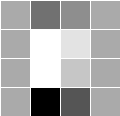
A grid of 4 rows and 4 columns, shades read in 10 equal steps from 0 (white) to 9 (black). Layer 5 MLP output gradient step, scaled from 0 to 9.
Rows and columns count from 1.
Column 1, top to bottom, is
3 3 3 3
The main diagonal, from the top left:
3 0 2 3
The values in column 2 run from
0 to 9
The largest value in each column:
3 9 6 3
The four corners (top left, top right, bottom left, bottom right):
3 3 3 3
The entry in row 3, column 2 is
0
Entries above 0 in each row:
4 3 3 4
